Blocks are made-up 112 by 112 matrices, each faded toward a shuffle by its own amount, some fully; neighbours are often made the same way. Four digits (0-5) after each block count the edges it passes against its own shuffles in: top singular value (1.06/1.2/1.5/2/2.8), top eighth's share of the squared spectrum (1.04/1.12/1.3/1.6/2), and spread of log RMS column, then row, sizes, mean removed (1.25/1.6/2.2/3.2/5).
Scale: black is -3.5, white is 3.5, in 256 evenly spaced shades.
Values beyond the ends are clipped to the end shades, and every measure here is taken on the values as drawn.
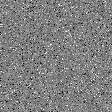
0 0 0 0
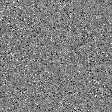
0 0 0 1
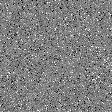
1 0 0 1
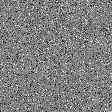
0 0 0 0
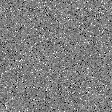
1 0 0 1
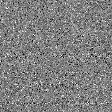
0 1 0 2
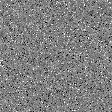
0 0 0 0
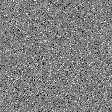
0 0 0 1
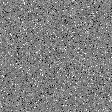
0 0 0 0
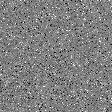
2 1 0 0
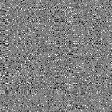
4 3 2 3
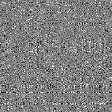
4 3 2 3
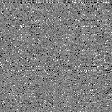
4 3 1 2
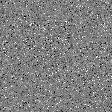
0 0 0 1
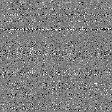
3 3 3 3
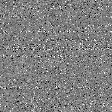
1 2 1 3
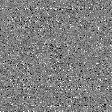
1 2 1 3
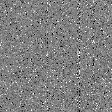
2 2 2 0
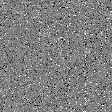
1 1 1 0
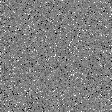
0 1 1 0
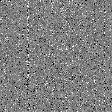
2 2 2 0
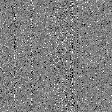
2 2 3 0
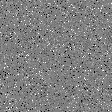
1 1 0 0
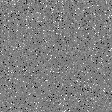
3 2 0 0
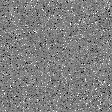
2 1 0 0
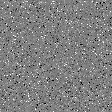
1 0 0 0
